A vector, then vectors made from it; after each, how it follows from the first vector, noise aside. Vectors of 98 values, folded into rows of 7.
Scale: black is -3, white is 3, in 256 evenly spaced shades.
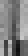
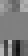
partly zeroed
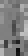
partly zeroed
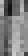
wrapped around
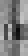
wrapped around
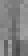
shrunk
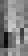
wrapped around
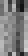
wrapped around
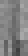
shrunk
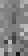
partly zeroed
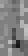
partly zeroed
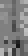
partly zeroed
